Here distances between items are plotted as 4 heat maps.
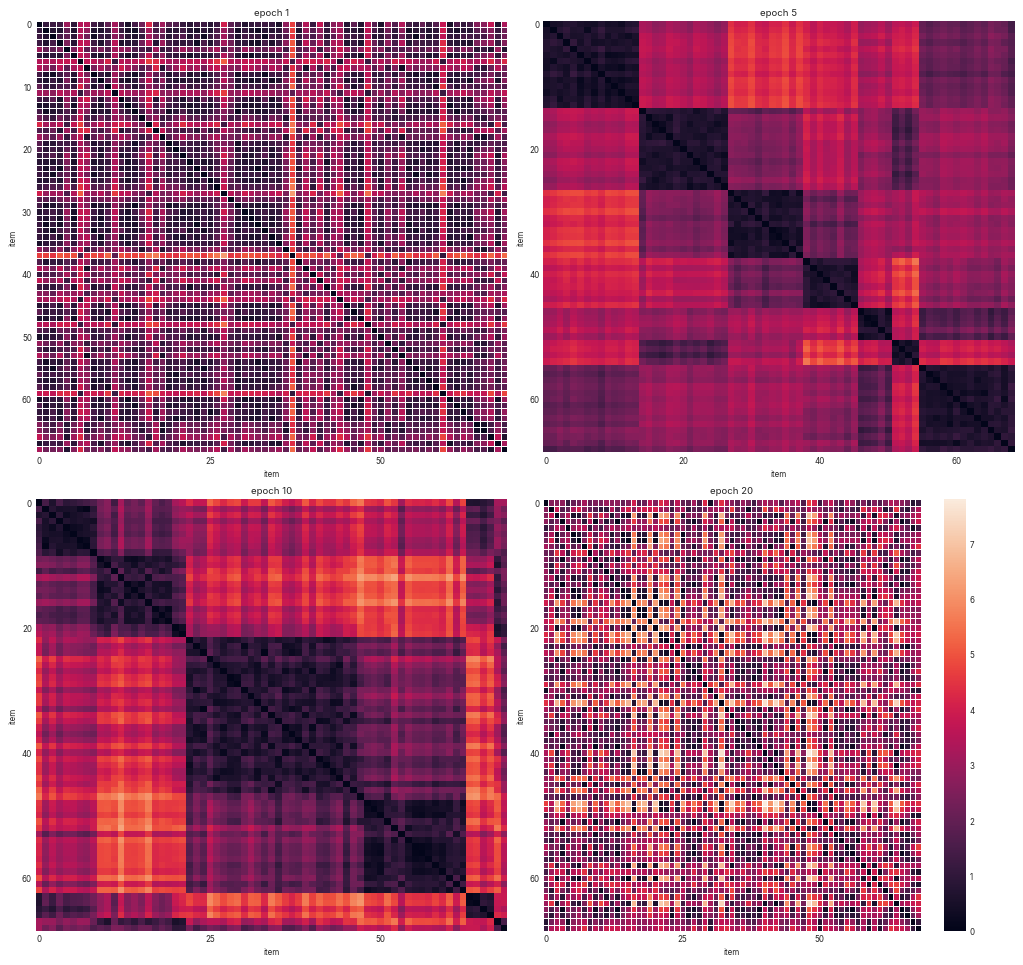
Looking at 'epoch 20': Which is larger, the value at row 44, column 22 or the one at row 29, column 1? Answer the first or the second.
the second
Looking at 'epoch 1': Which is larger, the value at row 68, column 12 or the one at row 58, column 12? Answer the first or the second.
the first
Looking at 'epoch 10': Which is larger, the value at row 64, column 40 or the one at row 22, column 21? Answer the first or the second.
the first
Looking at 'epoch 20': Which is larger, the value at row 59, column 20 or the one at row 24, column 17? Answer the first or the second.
the second
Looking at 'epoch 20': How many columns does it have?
69
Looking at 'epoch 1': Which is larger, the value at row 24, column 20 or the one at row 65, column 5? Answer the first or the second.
the second
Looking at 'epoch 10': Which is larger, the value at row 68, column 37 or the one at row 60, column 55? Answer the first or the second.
the first
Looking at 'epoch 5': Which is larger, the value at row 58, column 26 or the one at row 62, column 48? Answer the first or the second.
the first
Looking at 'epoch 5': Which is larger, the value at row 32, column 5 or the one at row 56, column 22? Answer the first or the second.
the first
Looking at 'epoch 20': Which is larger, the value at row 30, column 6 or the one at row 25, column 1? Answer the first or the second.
the second
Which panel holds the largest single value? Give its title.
epoch 20
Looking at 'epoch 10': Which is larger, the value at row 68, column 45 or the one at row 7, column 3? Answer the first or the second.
the first
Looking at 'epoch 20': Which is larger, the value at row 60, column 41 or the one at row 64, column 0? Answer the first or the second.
the second
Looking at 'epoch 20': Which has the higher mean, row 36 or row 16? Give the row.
16
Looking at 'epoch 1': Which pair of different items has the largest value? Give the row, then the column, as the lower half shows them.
37, 27
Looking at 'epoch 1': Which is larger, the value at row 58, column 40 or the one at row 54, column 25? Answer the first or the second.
the first
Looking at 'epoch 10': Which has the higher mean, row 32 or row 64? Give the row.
64
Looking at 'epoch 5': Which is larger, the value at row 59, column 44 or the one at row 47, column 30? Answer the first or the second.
the second
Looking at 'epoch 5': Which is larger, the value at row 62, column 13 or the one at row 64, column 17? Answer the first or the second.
the second
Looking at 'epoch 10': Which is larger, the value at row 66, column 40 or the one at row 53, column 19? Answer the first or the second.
the first
